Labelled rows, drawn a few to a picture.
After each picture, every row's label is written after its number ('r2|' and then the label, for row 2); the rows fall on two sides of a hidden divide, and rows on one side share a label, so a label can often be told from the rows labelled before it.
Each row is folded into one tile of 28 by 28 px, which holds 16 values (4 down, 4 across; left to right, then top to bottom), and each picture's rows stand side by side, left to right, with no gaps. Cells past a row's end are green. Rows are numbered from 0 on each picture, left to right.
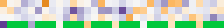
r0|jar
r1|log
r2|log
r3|log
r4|log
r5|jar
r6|jar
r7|jar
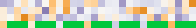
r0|log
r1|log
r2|jar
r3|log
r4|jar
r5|jar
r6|log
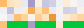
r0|log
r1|jar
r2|log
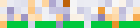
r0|log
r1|jar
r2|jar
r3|jar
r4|log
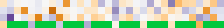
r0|log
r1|jar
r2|jar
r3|jar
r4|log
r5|log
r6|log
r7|log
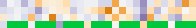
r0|jar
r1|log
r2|jar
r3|jar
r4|jar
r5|log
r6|log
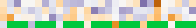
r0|jar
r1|jar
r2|jar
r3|log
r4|log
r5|log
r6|jar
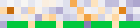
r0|jar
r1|log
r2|log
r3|jar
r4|jar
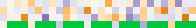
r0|log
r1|jar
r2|jar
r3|log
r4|jar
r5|jar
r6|log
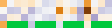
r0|log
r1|jar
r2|jar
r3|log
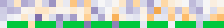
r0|log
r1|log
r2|jar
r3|jar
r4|jar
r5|jar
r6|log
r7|log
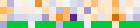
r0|jar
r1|jar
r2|jar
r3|jar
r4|jar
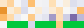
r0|jar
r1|jar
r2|jar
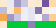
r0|jar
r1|jar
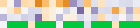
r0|jar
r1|log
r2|jar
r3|log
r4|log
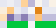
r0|jar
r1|jar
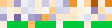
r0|jar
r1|log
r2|log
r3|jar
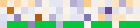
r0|jar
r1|jar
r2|jar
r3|log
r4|log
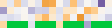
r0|log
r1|log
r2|log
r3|jar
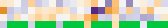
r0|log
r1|jar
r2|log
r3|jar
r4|jar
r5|log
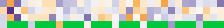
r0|jar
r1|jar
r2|log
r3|log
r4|log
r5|log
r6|jar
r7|jar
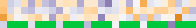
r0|jar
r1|jar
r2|jar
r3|jar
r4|jar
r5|jar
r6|jar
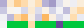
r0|log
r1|log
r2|jar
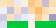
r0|jar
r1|jar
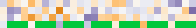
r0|log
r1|jar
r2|jar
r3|log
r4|jar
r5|log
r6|log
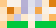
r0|jar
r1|log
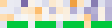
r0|jar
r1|jar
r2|log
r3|log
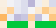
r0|jar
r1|log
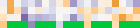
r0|jar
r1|jar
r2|jar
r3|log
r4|jar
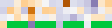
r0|log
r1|jar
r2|jar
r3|log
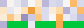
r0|jar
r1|jar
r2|log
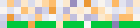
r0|jar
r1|log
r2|jar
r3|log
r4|jar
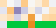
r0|jar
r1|log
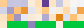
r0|jar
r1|jar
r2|log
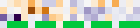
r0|jar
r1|jar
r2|jar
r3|log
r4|jar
